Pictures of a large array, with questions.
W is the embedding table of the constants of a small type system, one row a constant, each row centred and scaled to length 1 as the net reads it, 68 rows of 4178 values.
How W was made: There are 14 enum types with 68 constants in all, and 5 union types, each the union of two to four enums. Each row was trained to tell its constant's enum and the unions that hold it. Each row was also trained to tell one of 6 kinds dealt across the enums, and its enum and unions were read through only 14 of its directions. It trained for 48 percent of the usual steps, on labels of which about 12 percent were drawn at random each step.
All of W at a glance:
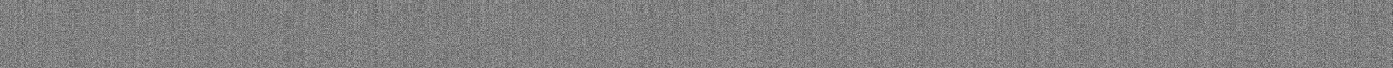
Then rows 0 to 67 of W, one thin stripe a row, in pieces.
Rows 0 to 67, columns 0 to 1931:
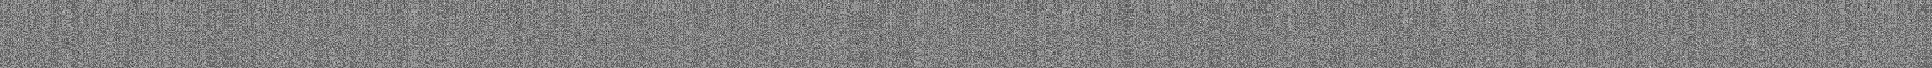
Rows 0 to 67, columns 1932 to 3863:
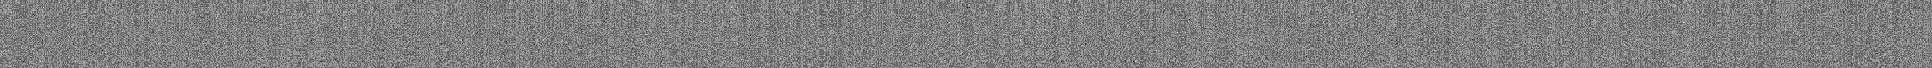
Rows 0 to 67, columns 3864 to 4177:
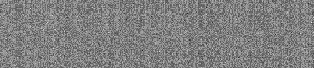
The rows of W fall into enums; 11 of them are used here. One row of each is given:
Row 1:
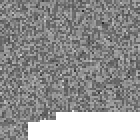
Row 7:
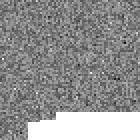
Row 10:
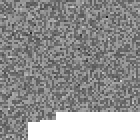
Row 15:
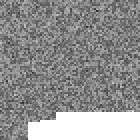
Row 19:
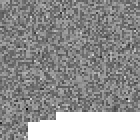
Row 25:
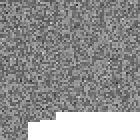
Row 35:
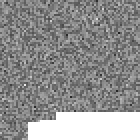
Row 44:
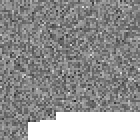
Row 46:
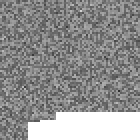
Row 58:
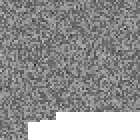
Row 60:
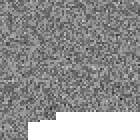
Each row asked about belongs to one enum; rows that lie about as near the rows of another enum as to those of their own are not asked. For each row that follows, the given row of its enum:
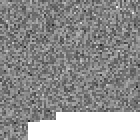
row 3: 1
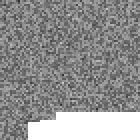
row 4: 46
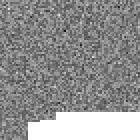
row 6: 46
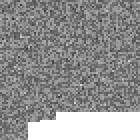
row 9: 7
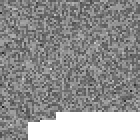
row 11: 25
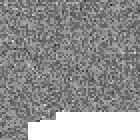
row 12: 25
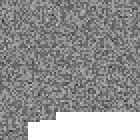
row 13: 44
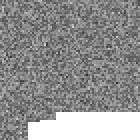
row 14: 44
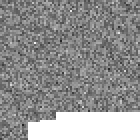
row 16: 58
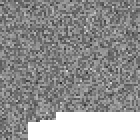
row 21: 58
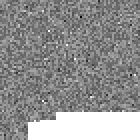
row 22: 19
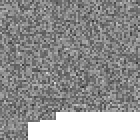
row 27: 44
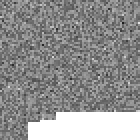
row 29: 46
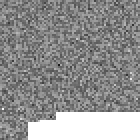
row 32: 35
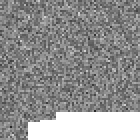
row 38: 58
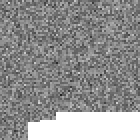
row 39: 25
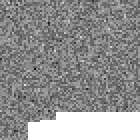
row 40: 25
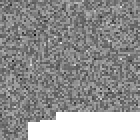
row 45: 7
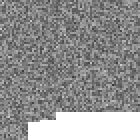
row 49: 1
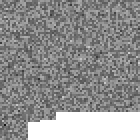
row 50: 7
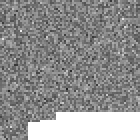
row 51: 25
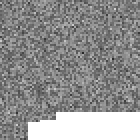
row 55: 19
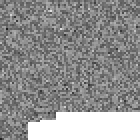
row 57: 58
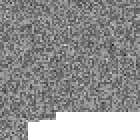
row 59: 58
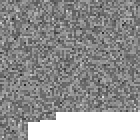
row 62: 44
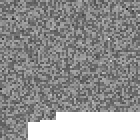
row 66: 7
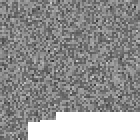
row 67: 15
